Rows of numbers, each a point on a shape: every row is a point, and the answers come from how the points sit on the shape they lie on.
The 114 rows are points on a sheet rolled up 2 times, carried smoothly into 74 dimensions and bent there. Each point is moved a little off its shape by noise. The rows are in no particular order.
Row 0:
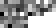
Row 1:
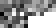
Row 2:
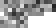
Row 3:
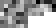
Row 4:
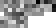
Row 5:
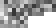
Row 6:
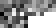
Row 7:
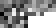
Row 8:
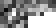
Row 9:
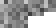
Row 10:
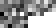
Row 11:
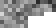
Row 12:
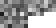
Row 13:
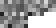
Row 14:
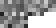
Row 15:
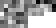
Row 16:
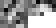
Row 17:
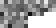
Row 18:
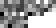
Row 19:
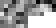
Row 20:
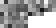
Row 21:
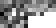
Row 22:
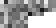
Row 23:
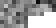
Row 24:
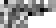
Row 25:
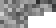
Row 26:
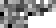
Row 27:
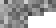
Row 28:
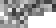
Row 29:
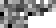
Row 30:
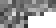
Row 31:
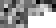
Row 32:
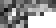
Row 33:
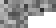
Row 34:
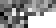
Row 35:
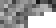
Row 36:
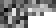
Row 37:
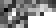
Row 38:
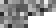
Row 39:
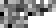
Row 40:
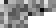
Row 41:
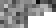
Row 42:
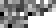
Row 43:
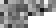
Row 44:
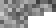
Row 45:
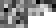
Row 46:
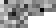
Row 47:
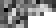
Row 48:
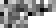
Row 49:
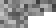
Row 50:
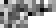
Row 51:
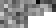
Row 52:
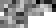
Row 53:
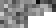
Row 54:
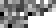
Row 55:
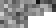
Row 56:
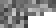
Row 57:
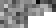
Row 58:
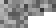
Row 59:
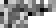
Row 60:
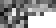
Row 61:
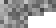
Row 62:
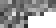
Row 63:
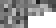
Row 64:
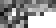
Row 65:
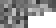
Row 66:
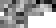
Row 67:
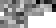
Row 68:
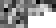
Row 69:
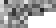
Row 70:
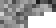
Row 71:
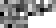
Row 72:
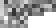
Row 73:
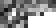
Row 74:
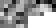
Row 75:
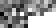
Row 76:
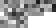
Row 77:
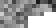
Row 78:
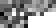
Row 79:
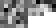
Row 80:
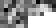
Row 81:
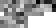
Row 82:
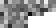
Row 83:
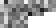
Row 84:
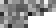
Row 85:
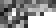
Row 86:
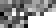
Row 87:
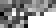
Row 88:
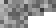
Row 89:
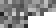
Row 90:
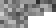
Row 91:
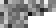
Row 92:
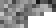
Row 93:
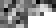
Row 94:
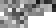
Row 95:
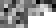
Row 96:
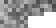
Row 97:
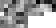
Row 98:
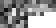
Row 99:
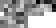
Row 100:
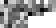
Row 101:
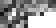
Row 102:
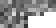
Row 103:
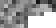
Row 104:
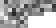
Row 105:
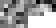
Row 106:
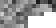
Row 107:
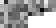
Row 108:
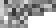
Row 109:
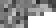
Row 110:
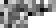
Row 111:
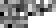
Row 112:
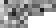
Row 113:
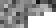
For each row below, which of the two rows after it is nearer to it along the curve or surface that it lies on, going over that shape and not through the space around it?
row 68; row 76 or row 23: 76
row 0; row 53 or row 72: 72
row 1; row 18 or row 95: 18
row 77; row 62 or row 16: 62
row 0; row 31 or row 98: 98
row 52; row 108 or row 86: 108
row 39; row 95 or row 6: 6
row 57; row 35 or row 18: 35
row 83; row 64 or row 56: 56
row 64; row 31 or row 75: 75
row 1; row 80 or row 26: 26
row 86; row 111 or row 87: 87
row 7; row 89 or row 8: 8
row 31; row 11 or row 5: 5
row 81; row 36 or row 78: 36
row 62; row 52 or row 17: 17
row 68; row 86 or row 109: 86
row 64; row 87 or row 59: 87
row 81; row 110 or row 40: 40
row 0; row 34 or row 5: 34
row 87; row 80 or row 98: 98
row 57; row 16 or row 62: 62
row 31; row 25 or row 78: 78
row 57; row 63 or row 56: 63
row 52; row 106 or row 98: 98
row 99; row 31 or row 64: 31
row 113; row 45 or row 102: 102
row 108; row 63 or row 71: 63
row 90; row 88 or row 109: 88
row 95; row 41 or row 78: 78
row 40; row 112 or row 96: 112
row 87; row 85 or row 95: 85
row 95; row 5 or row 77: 5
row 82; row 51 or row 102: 102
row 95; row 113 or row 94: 94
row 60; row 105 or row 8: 8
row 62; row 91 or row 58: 91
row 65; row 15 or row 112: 112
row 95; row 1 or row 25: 1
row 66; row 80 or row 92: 80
